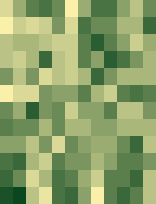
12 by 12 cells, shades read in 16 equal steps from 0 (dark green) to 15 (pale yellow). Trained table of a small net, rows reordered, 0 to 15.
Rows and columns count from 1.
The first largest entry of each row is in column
6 1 5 2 4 1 6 4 5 4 3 8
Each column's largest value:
15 13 13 14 13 15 10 15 12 11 12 11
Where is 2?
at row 3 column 8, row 4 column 9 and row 7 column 3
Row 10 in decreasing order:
12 10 10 8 7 7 7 5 5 5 4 3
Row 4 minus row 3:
0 2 0 -8 -1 0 0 6 -3 -4 -5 1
